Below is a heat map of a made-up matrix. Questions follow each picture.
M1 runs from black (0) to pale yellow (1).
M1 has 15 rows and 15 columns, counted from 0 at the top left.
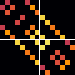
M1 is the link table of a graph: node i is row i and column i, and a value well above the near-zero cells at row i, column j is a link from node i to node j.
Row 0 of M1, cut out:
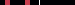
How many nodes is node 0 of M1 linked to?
2
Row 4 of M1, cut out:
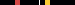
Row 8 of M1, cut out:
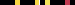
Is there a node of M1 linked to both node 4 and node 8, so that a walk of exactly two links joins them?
yes
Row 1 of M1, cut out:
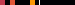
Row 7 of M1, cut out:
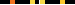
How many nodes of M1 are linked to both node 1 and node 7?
2
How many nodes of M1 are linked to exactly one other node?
1
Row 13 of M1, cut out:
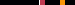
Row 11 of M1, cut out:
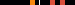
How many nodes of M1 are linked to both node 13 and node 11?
1
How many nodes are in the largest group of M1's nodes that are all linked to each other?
2
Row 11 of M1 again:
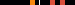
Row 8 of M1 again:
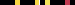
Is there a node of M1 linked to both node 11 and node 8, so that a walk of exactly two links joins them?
no
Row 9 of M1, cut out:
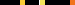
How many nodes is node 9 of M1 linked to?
3
